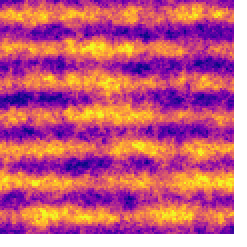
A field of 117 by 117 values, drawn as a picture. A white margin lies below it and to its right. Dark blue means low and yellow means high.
No overall slope runs across the table. There is no seam. Stripes running across repeat 7 times from top to bottom.
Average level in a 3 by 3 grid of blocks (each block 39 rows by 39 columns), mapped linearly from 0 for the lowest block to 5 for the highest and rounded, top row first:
2 2 0
2 5 1
3 1 4
